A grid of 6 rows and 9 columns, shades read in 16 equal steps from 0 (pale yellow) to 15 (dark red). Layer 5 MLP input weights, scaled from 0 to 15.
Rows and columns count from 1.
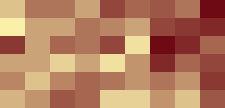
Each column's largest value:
12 8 10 9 11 9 15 13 15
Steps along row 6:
up up down down same up down up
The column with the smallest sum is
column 6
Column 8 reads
8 12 13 9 6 3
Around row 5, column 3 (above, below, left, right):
2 10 3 9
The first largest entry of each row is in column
9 9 7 7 9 3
